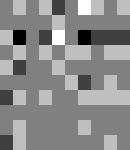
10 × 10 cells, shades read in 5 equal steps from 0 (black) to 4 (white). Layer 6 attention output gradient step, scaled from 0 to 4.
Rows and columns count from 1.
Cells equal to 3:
26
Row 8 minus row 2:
0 0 0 0 -1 0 0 0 0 0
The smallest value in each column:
1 0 2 1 1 2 0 1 1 1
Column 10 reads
3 2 1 3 2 2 3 2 2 2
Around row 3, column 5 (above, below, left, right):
3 2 1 2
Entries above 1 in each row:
9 10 4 10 9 9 9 10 10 9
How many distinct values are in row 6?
3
